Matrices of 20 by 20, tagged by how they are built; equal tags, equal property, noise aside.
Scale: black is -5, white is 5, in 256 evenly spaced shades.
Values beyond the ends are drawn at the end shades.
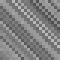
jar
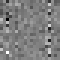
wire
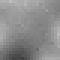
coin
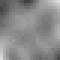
coin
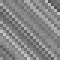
jar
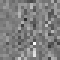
wire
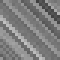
jar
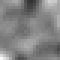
coin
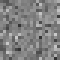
wire
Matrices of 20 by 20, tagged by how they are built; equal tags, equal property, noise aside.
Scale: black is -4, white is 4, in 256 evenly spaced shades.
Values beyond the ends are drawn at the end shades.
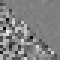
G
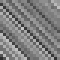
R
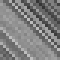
R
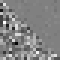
G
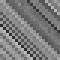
R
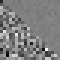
G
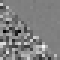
G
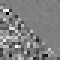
G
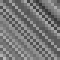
R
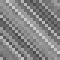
R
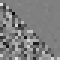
G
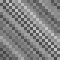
R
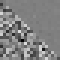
G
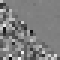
G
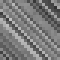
R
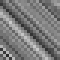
R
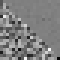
G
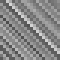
R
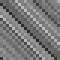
R
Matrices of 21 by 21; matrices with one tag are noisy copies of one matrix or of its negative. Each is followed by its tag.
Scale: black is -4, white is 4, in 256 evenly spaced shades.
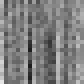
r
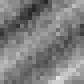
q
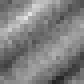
q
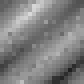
q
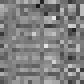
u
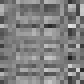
u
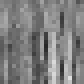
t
